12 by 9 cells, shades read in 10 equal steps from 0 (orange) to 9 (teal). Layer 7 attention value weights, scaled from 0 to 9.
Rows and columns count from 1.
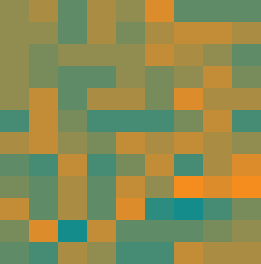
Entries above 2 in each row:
8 7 8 8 7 7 6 6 5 7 7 8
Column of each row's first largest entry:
3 3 9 3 3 1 4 2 2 7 3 2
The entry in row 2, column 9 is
3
